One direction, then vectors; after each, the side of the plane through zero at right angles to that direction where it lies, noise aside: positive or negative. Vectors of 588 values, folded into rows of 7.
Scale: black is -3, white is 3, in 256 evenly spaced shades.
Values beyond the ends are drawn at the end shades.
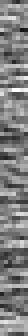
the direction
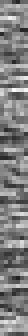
positive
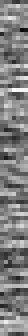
positive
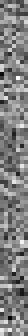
positive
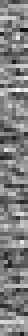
positive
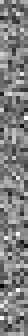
negative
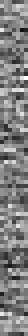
positive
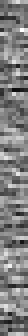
negative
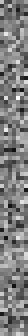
negative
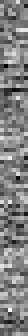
negative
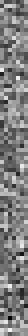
positive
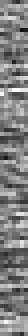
positive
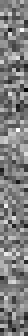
negative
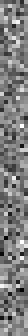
positive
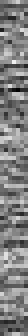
negative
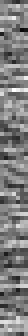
positive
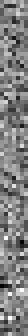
negative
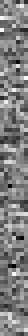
positive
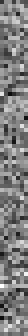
positive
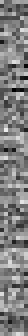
negative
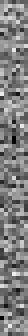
positive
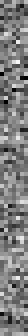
negative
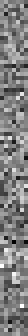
negative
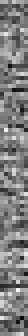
negative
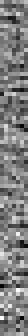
negative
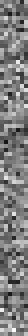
positive
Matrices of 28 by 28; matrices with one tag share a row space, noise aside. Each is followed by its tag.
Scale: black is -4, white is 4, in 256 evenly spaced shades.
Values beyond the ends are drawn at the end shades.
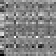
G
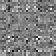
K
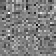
K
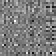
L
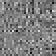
L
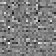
K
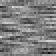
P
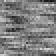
P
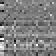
G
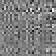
L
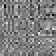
L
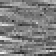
P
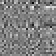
L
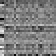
G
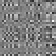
L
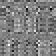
K
